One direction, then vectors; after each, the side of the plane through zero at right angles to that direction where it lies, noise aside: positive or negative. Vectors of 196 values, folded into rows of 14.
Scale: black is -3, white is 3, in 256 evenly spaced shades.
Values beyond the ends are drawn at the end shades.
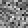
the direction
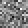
negative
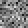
positive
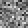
positive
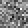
negative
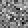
negative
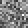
negative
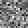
positive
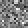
positive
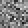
negative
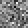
negative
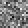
negative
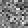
positive
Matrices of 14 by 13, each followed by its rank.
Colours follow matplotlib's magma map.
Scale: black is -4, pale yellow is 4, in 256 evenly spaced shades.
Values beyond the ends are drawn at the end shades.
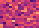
full rank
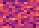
full rank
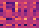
two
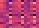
two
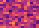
full rank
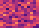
full rank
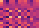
two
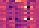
two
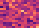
full rank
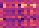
two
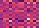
two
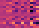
two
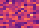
full rank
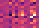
two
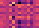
two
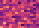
full rank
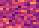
full rank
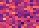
full rank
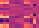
two
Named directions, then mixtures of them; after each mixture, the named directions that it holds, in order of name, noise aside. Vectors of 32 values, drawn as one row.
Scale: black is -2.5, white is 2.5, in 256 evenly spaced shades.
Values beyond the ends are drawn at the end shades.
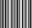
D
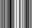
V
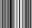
D, V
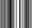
V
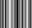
D, V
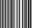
D, V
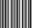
D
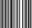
D, V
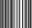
D, V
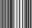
D, V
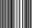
D, V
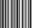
D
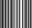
D, V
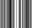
V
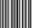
D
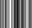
D, V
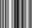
D, V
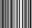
D, V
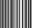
D, V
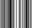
V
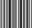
D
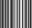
D, V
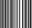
D, V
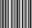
D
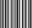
D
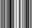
V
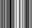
V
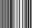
D, V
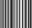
D, V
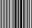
D, V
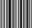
D
